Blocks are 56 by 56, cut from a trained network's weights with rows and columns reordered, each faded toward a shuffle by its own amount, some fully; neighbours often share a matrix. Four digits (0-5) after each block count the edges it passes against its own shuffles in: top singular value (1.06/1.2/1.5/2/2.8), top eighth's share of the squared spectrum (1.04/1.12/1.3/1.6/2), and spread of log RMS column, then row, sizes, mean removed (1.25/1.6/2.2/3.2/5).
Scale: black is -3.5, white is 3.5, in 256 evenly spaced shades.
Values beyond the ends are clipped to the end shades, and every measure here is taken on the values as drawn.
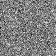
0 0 0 0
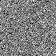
0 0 0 0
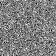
0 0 0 0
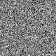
1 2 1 0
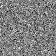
0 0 0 0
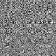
3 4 2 2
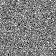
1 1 0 0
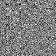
2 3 1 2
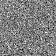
0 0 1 0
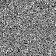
1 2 0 1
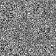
3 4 2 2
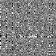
3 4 3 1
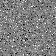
0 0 0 0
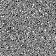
1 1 0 0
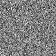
2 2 0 0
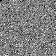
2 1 0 0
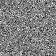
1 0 0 0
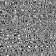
3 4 1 3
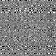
3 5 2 3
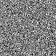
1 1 0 0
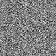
3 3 1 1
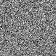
1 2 0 0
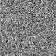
2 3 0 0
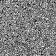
1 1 0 0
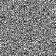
3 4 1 2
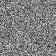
1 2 0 0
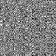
3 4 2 2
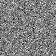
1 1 0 0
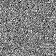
1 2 0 0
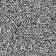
1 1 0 0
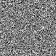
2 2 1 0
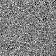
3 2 0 1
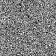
1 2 0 0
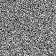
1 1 0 0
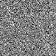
2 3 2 1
